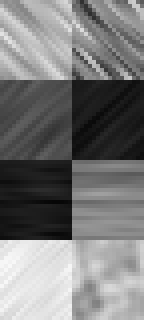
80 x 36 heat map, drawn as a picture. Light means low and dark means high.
The table splits into 4 rows of 2 panels. Panel 1,1: low, slanting down to the right. Panel 1,2: middling, slanting down to the right, strong in contrast. Panel 2,1: high, slanting up to the right, faint in contrast. Panel 2,2: very high, slanting up to the right, faint in contrast. Panel 3,1: very high, streaked across, faint in contrast. Panel 3,2: middling, streaked across. Panel 4,1: very low, slanting up to the right, faint in contrast. Panel 4,2: low, blotchy.
